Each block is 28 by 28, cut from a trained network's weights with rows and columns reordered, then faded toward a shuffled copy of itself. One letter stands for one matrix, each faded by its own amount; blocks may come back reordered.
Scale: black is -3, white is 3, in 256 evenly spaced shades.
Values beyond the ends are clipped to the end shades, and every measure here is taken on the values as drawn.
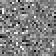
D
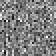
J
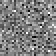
J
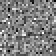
D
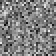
J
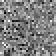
J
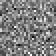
J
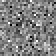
D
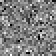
D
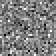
D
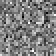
J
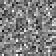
J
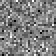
D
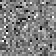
D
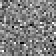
D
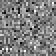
J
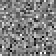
J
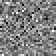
J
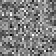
J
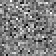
D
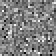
D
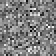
J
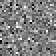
D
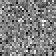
J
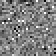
D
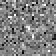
D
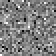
D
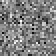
D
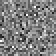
J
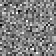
J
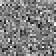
J
